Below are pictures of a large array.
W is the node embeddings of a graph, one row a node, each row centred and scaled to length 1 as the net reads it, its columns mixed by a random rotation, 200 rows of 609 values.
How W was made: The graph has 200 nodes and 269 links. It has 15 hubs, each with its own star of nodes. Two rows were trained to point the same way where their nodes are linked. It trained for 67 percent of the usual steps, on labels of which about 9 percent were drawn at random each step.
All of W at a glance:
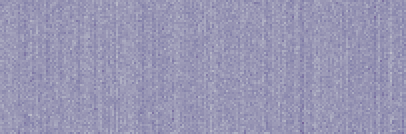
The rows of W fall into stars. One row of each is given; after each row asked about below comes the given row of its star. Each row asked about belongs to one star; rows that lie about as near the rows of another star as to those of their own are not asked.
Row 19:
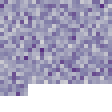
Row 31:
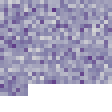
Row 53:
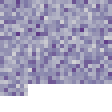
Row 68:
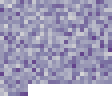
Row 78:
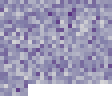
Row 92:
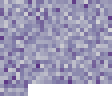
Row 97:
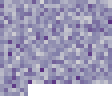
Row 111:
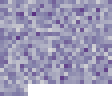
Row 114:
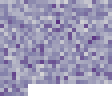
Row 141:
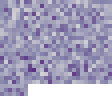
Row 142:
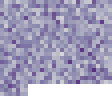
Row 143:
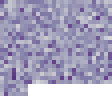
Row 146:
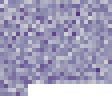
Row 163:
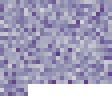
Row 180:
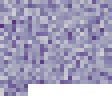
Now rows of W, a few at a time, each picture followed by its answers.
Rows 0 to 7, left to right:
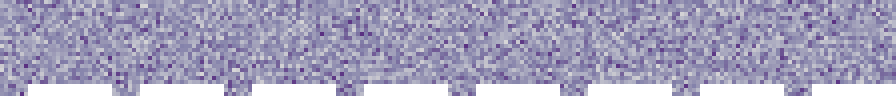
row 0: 53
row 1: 53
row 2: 142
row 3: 180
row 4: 97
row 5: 78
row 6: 180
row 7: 141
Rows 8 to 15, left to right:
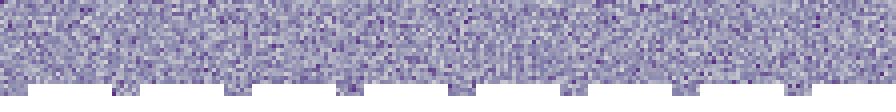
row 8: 180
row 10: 97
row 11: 31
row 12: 146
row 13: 141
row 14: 180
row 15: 97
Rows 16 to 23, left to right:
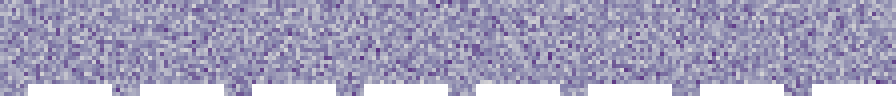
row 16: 53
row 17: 142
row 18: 163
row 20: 97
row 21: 97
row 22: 146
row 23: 146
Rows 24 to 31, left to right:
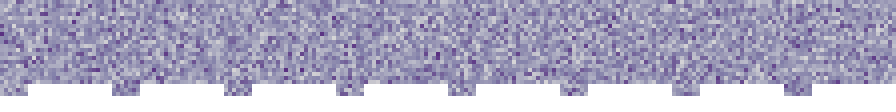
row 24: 68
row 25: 146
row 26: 68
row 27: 97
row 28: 114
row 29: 141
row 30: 111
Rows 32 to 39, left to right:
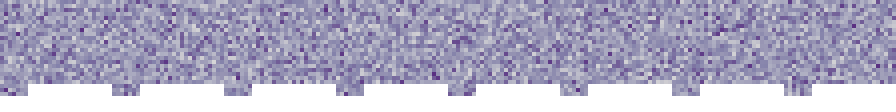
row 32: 111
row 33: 114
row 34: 19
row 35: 146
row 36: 68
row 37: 78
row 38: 163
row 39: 163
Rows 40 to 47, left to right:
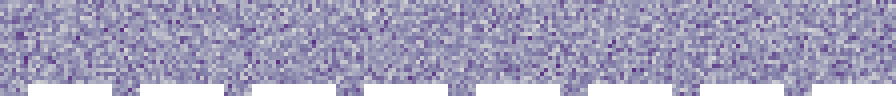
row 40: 143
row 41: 31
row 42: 142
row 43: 141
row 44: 78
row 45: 143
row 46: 97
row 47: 19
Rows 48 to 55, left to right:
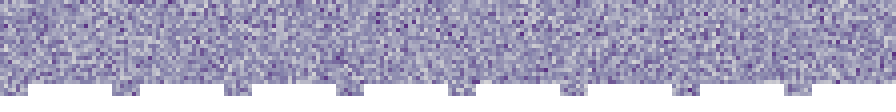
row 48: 97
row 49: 68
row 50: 111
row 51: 163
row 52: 97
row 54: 141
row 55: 143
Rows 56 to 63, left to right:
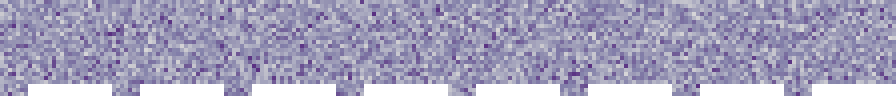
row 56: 142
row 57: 68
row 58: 114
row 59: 114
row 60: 68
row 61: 31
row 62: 114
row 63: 111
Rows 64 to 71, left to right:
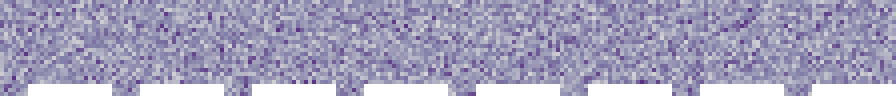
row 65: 68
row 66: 68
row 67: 78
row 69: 68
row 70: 31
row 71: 53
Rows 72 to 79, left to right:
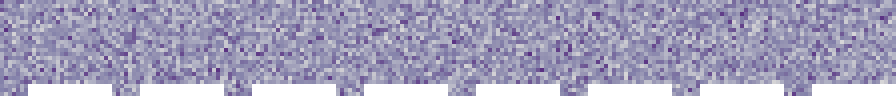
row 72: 146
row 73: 143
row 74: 180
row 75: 97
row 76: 68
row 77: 146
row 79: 31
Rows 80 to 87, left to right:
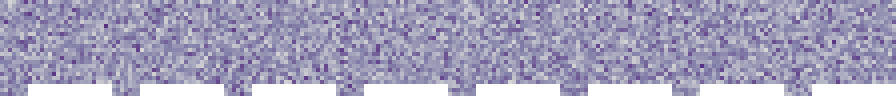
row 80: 31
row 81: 111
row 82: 163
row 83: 180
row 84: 141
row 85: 141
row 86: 53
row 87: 92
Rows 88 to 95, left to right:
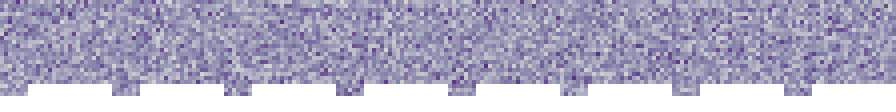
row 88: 53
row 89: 92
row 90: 114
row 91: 146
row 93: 143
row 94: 111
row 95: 141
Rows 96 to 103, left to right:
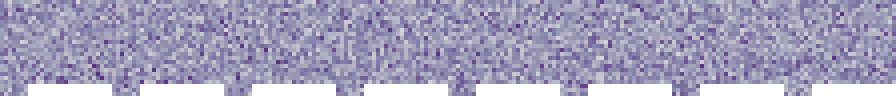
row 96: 111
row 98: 19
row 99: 97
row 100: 163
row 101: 92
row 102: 31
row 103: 68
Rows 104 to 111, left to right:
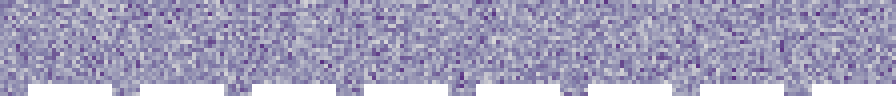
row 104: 142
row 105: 53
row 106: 19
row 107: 141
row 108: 92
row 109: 97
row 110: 68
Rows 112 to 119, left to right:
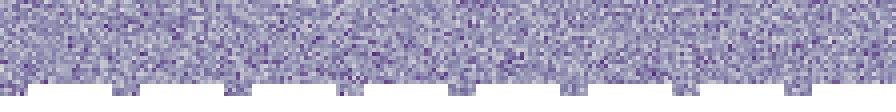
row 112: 31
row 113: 78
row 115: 143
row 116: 19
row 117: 142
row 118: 97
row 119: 92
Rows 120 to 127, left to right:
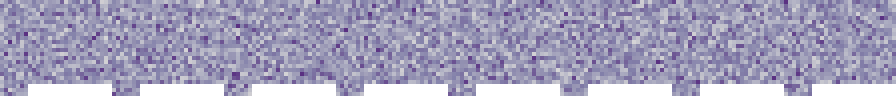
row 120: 142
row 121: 114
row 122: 142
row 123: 146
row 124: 142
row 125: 19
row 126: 146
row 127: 143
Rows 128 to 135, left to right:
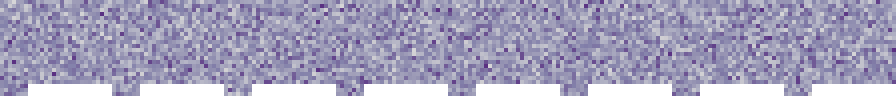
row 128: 31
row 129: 111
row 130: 53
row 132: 111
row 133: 92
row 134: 114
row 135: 19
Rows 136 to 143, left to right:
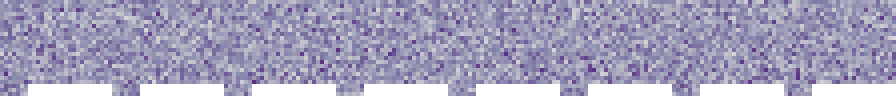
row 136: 146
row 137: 92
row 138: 53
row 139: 19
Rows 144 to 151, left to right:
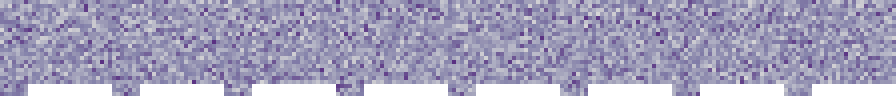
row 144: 31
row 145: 141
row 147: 146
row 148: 111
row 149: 163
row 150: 163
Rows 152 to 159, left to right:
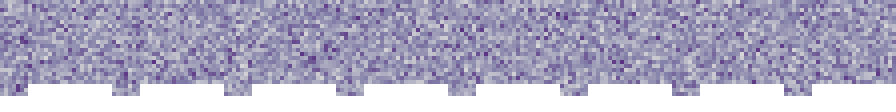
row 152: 31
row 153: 142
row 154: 68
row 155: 111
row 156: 143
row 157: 19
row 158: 114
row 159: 78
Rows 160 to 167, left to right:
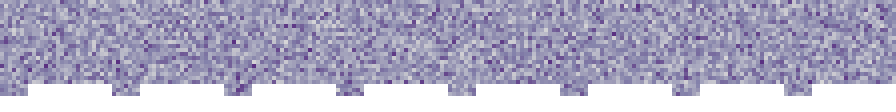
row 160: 146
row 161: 114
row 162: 31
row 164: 141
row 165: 146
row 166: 143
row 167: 143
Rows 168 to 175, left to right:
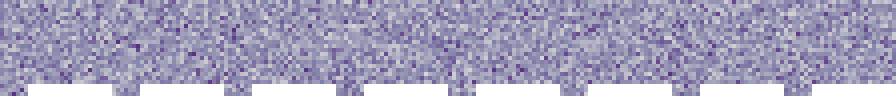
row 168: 111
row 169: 68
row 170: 180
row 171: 163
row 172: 111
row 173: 53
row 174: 180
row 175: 53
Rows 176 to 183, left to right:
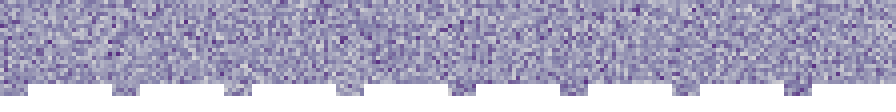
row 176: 180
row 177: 53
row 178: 68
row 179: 180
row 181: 146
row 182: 180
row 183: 31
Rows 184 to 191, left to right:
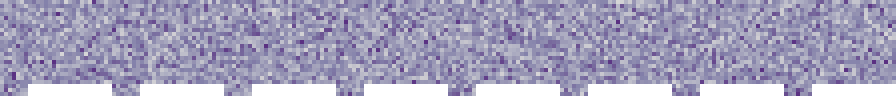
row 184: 142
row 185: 97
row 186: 180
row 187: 114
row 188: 78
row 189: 114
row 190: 97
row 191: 31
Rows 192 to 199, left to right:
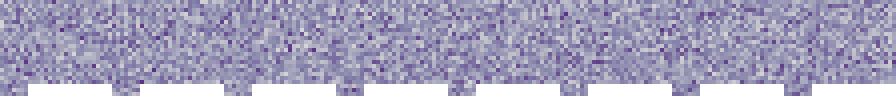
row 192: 163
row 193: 146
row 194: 68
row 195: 141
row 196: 53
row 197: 180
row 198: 78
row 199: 31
